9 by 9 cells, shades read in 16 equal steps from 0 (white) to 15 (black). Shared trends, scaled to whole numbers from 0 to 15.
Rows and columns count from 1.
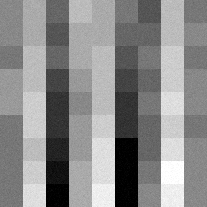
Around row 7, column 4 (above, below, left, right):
6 5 13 2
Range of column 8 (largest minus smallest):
4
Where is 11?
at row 4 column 3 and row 4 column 6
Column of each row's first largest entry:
7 3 6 3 3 3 6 6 3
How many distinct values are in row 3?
6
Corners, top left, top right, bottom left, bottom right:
7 8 8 7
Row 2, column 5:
5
